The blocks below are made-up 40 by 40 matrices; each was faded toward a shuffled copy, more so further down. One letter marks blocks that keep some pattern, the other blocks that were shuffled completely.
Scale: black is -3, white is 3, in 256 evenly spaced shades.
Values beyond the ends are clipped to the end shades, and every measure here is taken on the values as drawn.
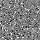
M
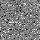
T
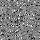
T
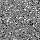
M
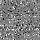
T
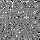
T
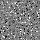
M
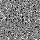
T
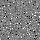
M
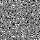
T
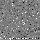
T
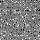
T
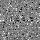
T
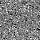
M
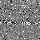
T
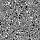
M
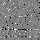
T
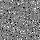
M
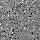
M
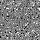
T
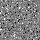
M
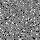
M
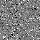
T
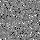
M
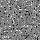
M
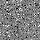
T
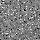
M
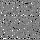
T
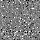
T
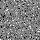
M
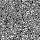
M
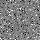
M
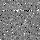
T
